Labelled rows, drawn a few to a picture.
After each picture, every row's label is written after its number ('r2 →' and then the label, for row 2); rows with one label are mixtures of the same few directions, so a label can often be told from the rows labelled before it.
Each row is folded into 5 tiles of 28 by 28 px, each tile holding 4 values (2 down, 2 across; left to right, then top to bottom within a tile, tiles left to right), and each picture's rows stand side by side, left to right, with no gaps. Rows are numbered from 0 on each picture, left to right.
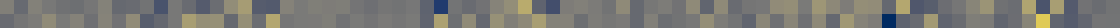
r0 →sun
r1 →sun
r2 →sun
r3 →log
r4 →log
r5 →sun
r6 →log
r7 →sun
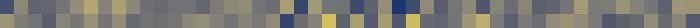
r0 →sun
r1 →sun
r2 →sun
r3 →sun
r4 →sun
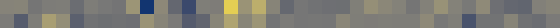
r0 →log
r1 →sun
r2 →sun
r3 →log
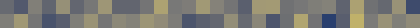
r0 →log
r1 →sun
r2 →log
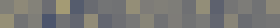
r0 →log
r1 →log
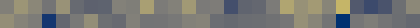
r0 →log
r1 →sun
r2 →sun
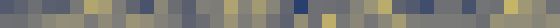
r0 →sun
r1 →sun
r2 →log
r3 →sun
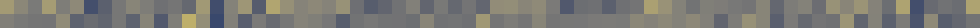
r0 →sun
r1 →log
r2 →sun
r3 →sun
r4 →sun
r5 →log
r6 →log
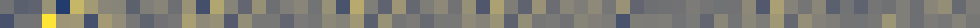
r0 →log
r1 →log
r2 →log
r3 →log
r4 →sun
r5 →log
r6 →log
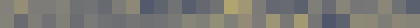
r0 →log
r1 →sun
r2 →log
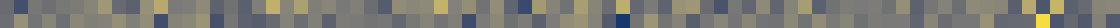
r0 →log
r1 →log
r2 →log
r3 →log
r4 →sun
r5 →log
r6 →log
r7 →sun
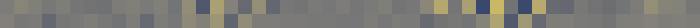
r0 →log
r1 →log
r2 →log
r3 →log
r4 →sun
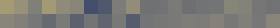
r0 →sun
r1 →sun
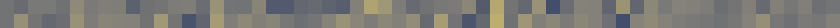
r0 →log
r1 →log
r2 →sun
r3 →log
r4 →sun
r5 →sun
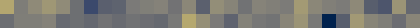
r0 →sun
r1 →log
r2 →log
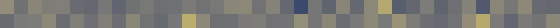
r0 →sun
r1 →log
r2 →log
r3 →sun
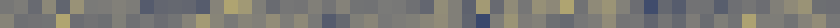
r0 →sun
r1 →sun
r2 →log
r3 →sun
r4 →sun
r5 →log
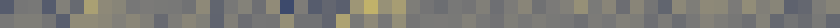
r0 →sun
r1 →log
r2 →sun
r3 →log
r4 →log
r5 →sun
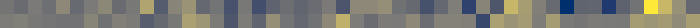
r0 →log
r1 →sun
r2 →sun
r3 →sun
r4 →sun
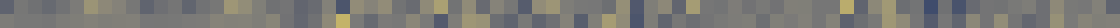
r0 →sun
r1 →sun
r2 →sun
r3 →log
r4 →log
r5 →sun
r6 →sun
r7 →log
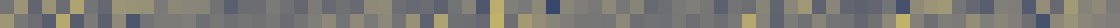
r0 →sun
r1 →sun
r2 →sun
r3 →log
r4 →sun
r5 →log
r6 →sun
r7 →sun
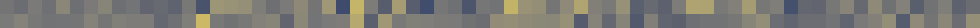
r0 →log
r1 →sun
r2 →log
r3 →sun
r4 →log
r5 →sun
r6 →sun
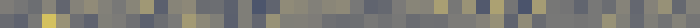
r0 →log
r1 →sun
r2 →sun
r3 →log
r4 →log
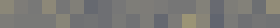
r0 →sun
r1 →log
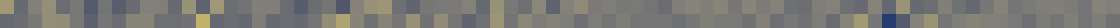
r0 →sun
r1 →sun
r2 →sun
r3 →log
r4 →log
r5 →sun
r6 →log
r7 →sun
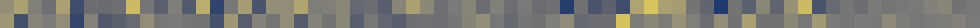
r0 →log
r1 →log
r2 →log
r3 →sun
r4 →sun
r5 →log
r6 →log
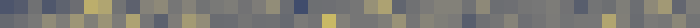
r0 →sun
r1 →log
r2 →log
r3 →log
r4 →log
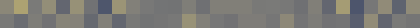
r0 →log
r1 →log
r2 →log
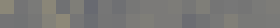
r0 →sun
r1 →log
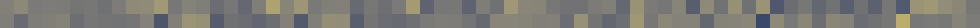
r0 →log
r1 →log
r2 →log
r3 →sun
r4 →log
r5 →sun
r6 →sun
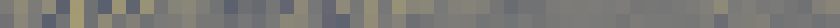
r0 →log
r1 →sun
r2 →sun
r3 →sun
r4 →sun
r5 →log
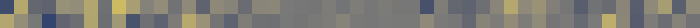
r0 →sun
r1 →log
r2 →sun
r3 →sun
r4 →log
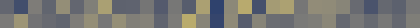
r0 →log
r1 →log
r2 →sun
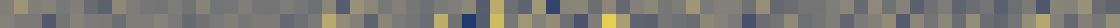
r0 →log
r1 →log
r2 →log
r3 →log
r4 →log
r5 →log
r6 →sun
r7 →sun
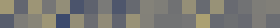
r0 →sun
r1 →sun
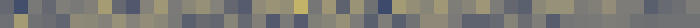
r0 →log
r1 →sun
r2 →log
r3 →sun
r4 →sun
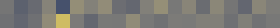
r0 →sun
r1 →log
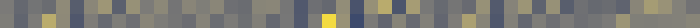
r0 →log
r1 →sun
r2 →log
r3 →log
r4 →sun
